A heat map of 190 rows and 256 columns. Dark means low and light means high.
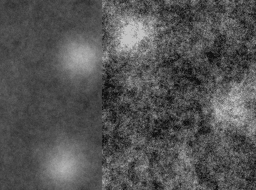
A vertical seam about 40% of the way across splits the table, and the left part is calmer. The ninth with the highest average is the top middle. The halves do not mirror each other. No single row or column stands out from its neighbours. On average the colour sits 30% of the way up the scale. Four bumps rise from the field.
